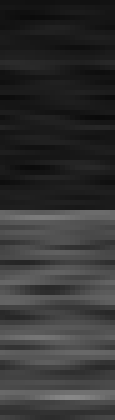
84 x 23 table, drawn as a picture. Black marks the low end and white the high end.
The table splits into 2 rows of 1 panel. Panel 1,1: very low, streaked across, faint in contrast. Panel 2,1: low, streaked across.
